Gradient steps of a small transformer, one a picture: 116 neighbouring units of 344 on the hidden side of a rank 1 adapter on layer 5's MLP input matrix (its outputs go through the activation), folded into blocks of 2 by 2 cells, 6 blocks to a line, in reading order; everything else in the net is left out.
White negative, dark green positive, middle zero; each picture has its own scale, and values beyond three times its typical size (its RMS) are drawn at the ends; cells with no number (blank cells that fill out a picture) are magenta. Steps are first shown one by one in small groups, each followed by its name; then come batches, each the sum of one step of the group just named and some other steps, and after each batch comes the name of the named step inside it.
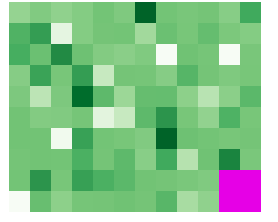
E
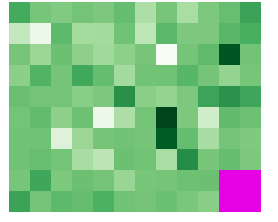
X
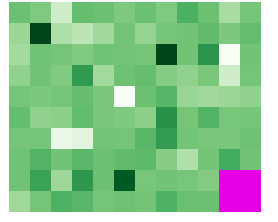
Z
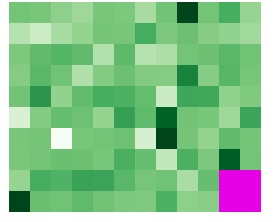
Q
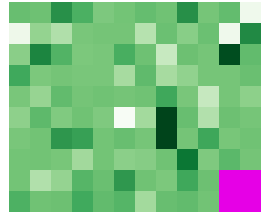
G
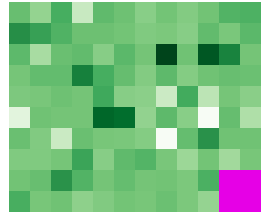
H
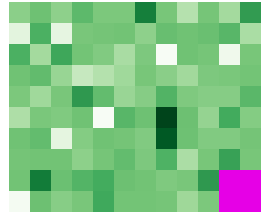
E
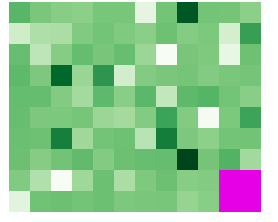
Q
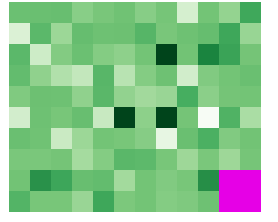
H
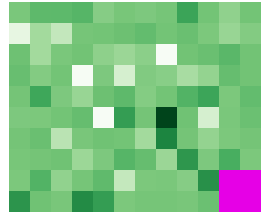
Q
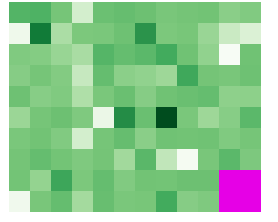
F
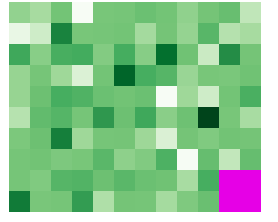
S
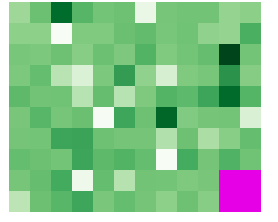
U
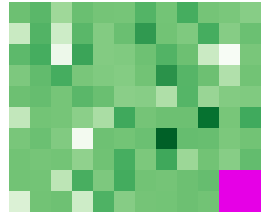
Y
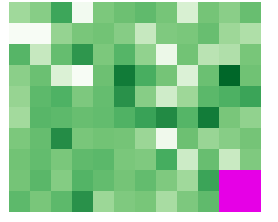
S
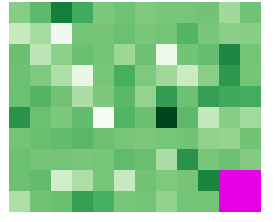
U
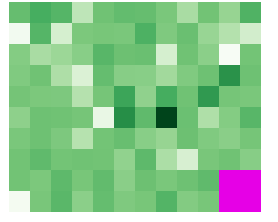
F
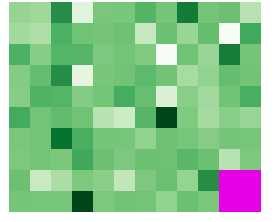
S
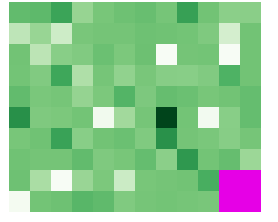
F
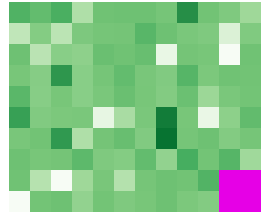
F
